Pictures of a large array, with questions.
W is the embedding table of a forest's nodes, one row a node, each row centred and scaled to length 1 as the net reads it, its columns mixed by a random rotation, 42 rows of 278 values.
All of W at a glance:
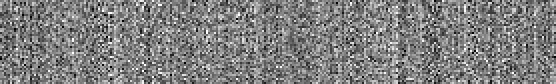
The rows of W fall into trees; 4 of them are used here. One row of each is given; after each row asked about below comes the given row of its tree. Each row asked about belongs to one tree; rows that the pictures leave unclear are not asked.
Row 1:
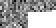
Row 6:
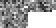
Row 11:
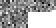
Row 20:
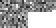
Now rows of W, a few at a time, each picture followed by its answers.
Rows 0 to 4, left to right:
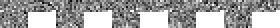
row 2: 1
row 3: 11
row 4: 11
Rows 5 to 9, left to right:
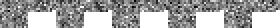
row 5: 11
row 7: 20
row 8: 20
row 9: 11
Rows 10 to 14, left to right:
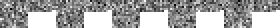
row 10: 1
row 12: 6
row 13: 20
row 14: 1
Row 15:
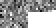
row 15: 1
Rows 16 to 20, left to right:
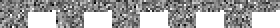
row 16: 20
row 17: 11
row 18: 1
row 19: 20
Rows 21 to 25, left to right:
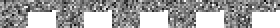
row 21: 6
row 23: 1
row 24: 11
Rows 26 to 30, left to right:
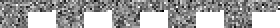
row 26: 20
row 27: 11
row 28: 6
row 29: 20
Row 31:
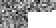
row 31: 11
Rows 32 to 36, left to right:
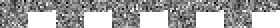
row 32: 1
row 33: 20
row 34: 1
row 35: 11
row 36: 1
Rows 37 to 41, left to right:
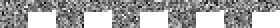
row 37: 6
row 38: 11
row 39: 20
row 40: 11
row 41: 11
